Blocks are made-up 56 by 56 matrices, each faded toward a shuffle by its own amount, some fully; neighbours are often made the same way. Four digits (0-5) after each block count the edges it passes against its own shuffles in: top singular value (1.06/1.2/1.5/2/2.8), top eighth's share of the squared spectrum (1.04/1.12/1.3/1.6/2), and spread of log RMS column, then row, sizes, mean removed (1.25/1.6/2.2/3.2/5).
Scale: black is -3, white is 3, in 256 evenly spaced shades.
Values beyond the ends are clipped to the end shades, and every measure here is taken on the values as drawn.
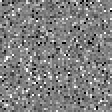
0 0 0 0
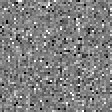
2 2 1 0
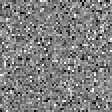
2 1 0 0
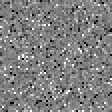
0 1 0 0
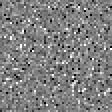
2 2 0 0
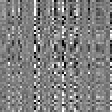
4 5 4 2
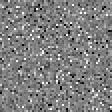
0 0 0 0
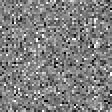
3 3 1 1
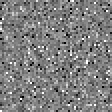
1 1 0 0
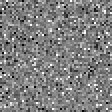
1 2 0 0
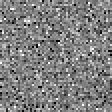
2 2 0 0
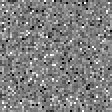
1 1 0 0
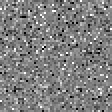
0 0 0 0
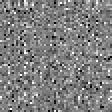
3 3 2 1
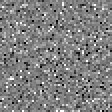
1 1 0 0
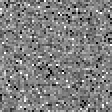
1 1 0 0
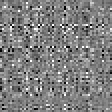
4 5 3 3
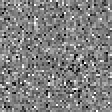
3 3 1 1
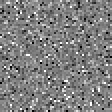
0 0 0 0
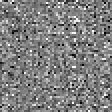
3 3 2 1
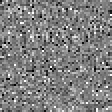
3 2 1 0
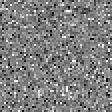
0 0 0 0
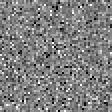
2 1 0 0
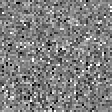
2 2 1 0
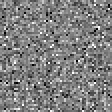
3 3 1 1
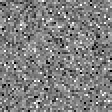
1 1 0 0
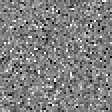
1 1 1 0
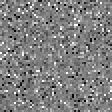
0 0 0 0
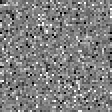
2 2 1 0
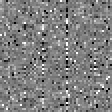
3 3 2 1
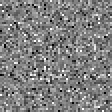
0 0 0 1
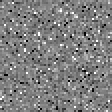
1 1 0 0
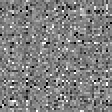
4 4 2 2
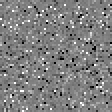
0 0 0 0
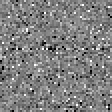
2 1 0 1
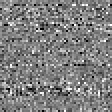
1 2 0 3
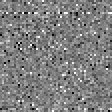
2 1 0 1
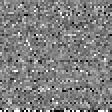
2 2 0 3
